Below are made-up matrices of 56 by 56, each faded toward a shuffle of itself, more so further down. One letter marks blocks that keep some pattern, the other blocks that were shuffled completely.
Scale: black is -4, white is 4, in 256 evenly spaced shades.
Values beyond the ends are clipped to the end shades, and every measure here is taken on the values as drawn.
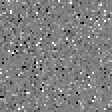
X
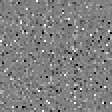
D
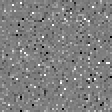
D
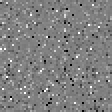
D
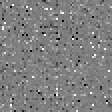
D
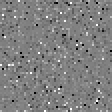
X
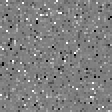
X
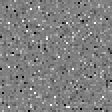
X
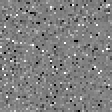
X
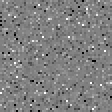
X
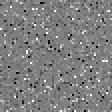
X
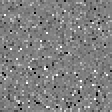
X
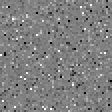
X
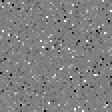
X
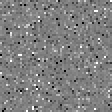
X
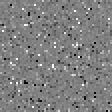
X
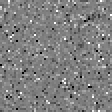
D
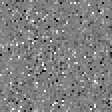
D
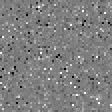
D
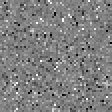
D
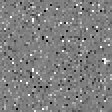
D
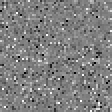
X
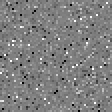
X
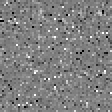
D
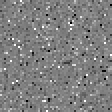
X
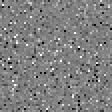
X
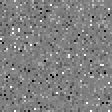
X
